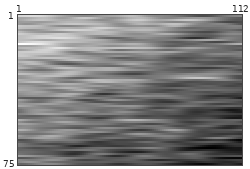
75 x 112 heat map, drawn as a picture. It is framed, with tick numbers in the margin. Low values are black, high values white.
Grain: streaks across. Ninth with the highest average: top left. Mirror symmetry: none. Ninth with the lowest average: bottom right. Slope: up to the top left.
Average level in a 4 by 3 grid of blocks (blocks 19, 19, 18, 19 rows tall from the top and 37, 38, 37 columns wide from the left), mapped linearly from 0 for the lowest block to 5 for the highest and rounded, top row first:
5 4 2
4 3 2
3 2 1
2 1 0
